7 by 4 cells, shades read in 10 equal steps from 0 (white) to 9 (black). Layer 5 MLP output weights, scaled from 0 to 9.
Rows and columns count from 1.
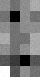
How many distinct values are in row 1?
3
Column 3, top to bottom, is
4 4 4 5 4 9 4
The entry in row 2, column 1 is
5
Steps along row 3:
up down same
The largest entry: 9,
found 2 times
